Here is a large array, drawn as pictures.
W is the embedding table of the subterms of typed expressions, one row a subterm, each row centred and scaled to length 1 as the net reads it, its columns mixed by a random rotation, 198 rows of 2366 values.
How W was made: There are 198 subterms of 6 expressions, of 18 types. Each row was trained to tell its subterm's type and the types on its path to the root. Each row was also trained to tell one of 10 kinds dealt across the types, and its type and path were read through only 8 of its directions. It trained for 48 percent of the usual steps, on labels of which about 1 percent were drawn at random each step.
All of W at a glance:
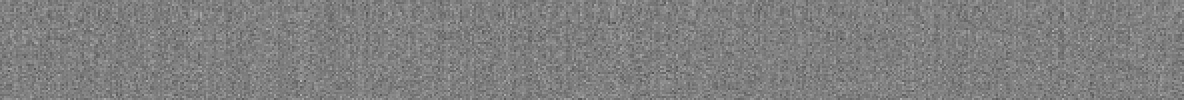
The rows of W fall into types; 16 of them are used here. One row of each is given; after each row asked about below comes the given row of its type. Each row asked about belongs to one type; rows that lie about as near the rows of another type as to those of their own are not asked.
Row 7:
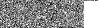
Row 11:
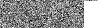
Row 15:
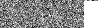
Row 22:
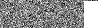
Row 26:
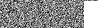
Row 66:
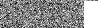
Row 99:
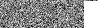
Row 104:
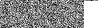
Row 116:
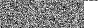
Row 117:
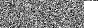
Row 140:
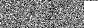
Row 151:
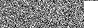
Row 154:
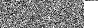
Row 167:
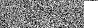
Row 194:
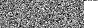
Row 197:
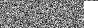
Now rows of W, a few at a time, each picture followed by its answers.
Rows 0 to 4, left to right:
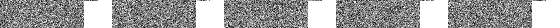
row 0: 99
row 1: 11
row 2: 116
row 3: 66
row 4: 154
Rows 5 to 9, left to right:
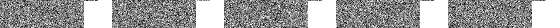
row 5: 167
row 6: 15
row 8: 104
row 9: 104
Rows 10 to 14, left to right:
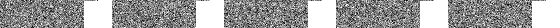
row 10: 116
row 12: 15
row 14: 140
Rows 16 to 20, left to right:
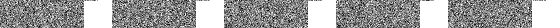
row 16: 151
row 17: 15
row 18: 66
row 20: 15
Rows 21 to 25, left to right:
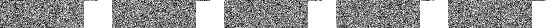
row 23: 104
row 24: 116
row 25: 140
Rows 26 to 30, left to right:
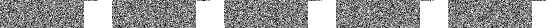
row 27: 116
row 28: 116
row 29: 116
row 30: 22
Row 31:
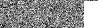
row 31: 66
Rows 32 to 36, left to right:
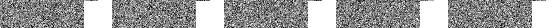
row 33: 167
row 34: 99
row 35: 11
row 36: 151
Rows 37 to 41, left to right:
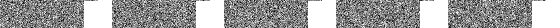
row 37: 11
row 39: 116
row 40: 194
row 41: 66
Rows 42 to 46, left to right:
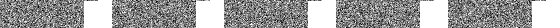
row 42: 167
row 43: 11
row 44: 26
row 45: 197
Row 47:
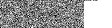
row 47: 26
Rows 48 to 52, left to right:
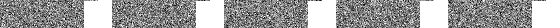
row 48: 151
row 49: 22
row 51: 66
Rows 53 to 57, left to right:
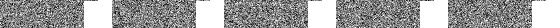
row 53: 140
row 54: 104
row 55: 15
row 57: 194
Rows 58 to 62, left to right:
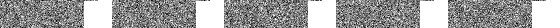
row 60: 15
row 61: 151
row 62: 99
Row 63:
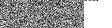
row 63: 117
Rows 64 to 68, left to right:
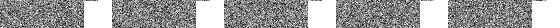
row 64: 22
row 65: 140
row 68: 154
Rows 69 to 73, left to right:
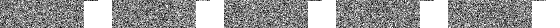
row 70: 7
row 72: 99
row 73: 22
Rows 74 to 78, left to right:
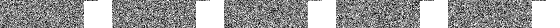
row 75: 116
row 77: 194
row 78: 99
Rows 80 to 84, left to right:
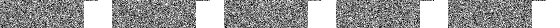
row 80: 66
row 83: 116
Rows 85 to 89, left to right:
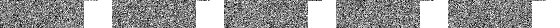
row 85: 197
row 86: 15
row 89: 11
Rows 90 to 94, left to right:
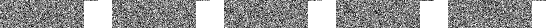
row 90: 26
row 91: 26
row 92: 26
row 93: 99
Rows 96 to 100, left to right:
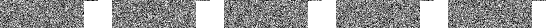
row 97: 99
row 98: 7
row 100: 167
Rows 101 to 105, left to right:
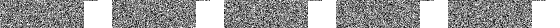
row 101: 22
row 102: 117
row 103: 66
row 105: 197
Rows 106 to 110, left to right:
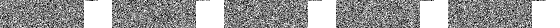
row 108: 11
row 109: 66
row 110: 26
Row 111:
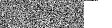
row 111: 167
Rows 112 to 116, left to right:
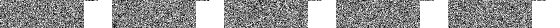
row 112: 154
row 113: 66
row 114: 26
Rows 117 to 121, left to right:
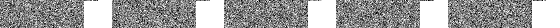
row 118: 167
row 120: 99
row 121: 151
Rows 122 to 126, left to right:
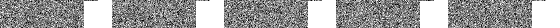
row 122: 26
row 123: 15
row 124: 99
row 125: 140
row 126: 26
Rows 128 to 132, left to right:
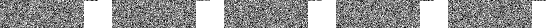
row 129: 197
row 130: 26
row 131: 104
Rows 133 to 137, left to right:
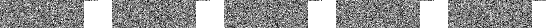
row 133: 197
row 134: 117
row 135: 116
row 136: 22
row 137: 15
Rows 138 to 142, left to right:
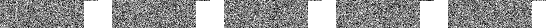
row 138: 151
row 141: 140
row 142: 7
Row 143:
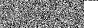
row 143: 117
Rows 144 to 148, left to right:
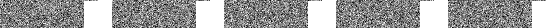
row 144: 11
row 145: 104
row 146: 26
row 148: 197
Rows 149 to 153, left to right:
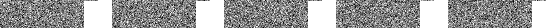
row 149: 66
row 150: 99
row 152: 197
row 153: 11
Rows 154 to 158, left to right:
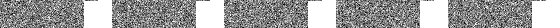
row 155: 140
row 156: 140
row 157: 197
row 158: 117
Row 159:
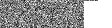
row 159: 104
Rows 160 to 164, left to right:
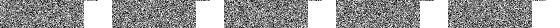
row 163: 99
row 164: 15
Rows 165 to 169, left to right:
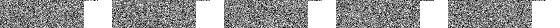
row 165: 151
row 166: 197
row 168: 194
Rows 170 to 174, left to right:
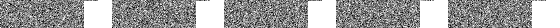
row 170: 140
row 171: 167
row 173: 15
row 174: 197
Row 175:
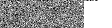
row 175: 66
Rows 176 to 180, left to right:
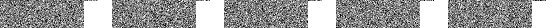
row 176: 197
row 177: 117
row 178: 26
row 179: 7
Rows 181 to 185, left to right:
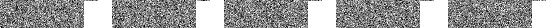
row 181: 66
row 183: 117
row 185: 197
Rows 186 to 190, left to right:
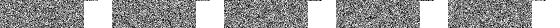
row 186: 116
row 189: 22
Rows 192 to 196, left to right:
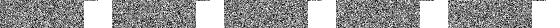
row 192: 116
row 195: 99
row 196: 22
